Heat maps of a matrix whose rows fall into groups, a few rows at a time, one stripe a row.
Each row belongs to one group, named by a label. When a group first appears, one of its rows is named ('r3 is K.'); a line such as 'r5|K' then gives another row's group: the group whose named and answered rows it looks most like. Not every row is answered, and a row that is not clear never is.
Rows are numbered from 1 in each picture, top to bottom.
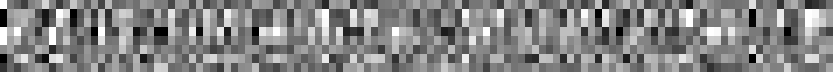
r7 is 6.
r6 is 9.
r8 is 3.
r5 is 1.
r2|6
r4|1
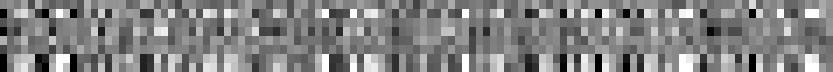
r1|9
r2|6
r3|3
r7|6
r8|6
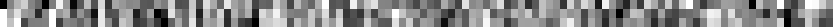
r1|6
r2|1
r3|1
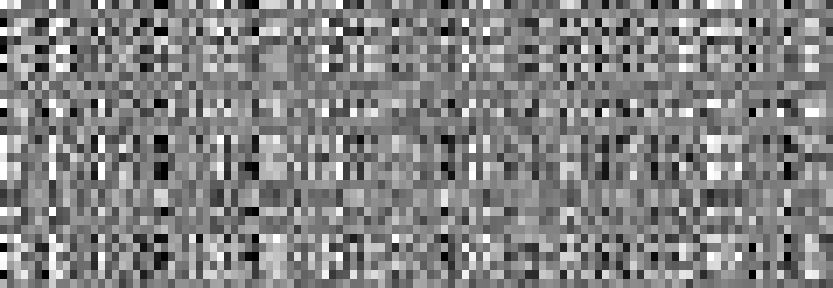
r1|1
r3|6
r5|3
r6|6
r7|1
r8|6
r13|6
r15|3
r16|1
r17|1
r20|1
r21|9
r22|3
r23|3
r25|9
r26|3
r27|1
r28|6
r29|1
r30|1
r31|6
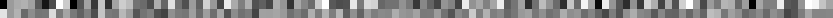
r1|6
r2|1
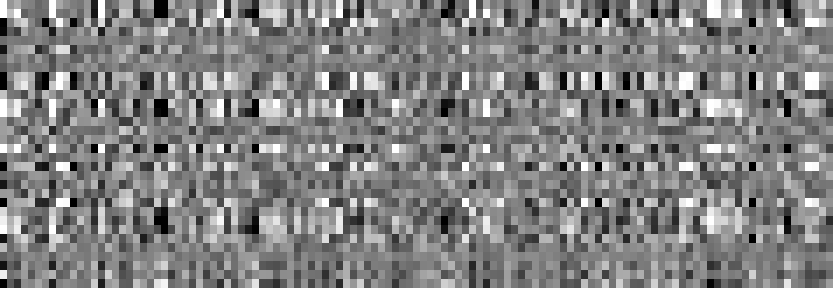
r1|1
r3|6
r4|3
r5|3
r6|6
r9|6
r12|1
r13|1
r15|9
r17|1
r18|9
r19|6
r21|3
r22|9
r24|1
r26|1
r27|6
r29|3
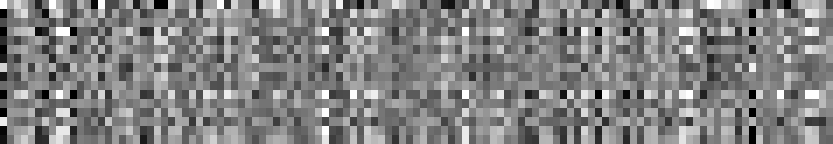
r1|1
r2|6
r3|3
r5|3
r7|3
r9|3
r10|3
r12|9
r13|6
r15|6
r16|6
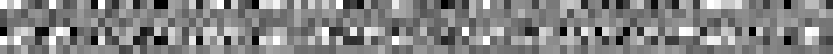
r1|1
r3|3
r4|6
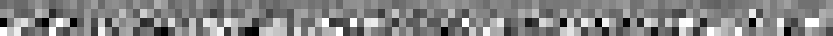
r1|3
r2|9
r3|6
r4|1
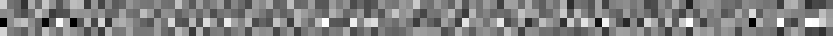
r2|9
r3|6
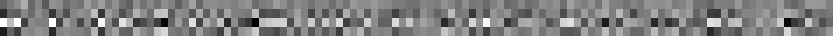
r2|3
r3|1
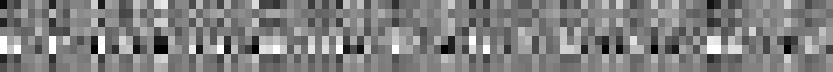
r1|3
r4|9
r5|1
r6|1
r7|3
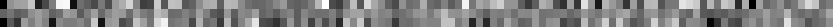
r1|6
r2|3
